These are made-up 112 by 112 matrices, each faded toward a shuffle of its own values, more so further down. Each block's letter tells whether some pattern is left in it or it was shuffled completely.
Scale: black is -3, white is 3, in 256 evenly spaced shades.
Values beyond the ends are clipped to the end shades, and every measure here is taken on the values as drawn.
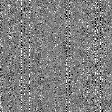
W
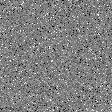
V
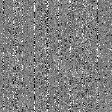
W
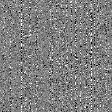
W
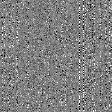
W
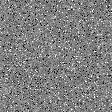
V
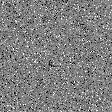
V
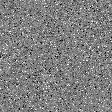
V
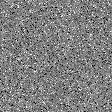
V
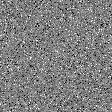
V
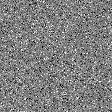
V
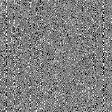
W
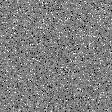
V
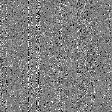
W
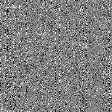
W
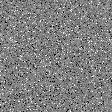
V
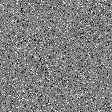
V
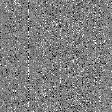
W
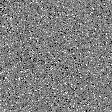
V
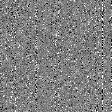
W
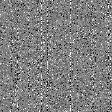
W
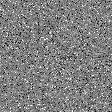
V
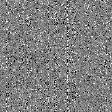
W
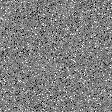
V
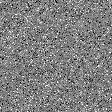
V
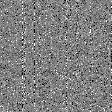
W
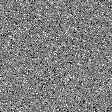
V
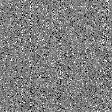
W
